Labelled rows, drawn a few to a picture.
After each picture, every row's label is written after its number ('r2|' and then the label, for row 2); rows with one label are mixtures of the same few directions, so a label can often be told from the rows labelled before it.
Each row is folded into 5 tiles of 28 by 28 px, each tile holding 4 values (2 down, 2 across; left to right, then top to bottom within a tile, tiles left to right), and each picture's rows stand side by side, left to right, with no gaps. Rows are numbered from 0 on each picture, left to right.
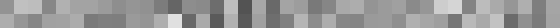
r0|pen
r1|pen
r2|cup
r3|pen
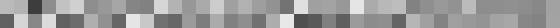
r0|cup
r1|pen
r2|pen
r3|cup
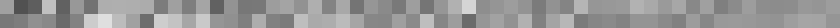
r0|pen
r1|pen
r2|pen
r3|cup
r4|pen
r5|pen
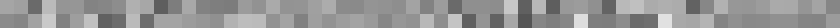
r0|cup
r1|pen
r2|cup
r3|pen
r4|cup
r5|pen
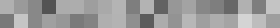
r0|cup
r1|pen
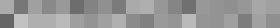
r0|pen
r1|cup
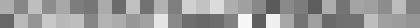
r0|pen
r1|cup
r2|pen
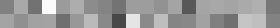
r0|cup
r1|cup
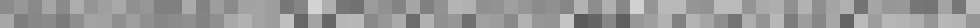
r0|pen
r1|pen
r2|cup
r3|cup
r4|pen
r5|pen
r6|pen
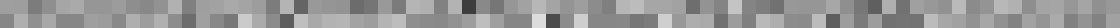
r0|cup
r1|cup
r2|pen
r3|cup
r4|cup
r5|cup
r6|pen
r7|pen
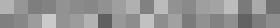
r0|cup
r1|pen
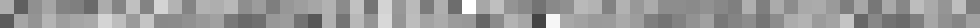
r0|pen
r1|pen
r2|pen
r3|cup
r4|pen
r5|pen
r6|pen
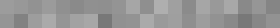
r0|cup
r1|pen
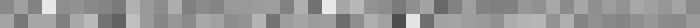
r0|cup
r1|cup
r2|cup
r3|pen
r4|pen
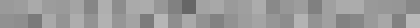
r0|pen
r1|cup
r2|cup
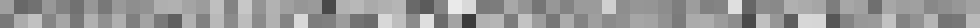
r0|pen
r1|pen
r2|cup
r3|cup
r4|cup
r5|cup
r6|cup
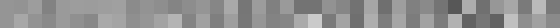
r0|cup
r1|pen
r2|pen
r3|pen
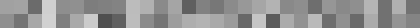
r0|cup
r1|cup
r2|pen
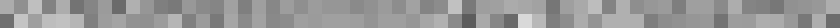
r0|pen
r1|pen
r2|pen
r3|cup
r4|pen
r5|cup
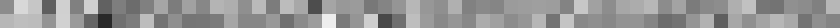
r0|pen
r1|pen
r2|cup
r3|cup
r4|pen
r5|cup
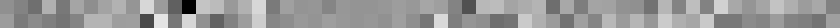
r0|pen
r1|cup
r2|cup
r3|cup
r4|pen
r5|pen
